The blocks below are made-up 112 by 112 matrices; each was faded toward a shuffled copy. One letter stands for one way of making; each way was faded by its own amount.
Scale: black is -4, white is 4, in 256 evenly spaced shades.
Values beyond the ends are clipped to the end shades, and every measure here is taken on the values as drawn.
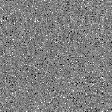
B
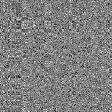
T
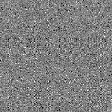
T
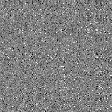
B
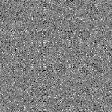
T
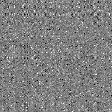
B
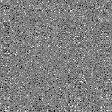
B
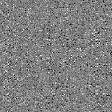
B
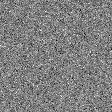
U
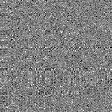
T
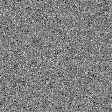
U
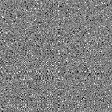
T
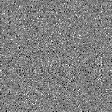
B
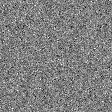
U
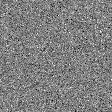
U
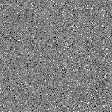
B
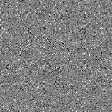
B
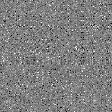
B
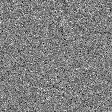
U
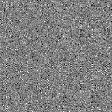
T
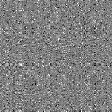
T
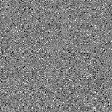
T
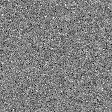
U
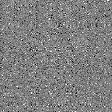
B
